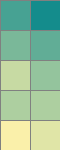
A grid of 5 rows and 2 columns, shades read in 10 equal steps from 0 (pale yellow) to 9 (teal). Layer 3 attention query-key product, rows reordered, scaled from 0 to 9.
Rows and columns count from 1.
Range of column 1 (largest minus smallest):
7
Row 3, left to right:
2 4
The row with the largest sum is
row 1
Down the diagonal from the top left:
7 6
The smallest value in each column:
0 1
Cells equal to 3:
2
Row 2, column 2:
6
